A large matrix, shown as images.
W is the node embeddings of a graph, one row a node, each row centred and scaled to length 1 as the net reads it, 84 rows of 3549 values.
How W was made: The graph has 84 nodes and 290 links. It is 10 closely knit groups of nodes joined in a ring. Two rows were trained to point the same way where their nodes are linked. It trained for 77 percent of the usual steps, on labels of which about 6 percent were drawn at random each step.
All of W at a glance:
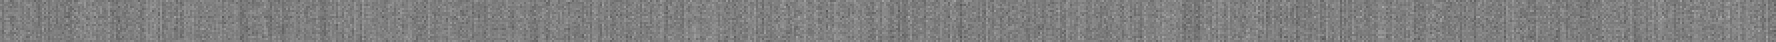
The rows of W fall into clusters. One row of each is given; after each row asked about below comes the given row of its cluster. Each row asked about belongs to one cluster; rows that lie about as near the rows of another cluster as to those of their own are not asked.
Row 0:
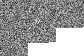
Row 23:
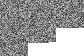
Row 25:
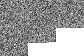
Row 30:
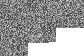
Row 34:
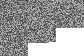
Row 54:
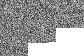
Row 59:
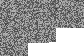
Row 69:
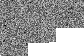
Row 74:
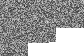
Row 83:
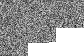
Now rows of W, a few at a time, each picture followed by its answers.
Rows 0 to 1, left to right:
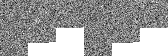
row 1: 34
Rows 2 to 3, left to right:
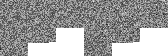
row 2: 0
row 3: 25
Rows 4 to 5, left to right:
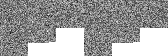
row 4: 34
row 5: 83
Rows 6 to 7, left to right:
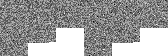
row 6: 59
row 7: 69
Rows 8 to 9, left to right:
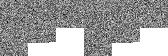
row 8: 59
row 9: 54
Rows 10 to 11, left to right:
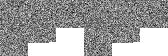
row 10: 23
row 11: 83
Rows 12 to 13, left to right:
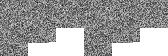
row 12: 54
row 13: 25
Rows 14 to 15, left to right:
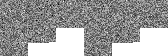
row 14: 0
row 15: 69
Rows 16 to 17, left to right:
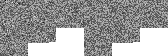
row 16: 74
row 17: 69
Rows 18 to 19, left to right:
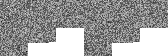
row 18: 30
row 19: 25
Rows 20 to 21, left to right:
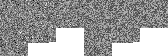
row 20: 23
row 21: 0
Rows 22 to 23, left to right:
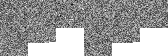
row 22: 34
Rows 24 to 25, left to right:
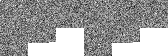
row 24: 74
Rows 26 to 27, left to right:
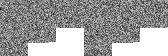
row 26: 59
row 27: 74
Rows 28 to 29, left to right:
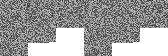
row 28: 0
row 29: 74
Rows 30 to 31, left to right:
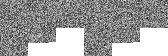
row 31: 59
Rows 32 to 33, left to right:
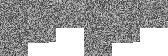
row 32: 34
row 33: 23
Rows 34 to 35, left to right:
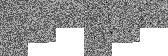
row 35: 34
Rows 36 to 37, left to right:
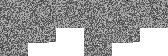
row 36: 25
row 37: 25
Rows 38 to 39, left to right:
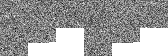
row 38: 83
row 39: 83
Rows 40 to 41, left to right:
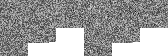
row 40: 25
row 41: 54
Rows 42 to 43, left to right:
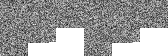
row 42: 69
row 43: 30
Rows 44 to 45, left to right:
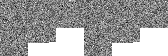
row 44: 0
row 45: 0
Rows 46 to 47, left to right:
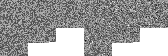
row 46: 25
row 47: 74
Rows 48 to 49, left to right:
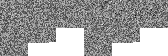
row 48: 59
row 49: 23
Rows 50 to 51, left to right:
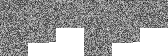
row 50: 34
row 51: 83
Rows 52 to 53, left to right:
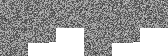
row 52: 0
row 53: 59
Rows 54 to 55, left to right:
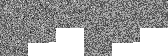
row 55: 23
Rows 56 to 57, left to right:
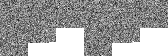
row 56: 69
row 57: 59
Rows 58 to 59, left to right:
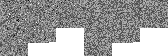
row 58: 69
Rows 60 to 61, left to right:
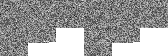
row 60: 83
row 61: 0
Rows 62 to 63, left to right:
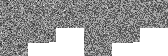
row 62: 69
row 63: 74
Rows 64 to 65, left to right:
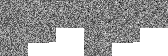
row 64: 83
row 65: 0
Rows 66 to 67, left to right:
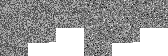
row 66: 54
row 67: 30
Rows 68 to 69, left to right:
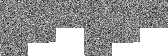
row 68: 74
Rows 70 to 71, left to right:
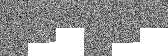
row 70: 34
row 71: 59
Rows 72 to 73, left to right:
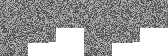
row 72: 74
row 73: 74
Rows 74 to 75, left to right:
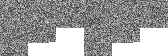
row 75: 83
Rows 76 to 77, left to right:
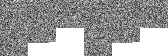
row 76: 54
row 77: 59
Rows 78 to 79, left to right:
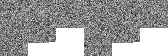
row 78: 25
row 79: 69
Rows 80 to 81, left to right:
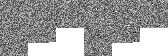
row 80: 23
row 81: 74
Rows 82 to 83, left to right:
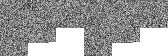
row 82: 30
